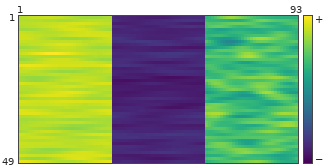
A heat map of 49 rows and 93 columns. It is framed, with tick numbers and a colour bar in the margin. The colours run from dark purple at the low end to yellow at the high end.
It is made of 1 by 3 panels. Panel 1,1: very high, streaked across, faint in contrast. Panel 1,2: very low, streaked across, faint in contrast. Panel 1,3: high, streaked across.
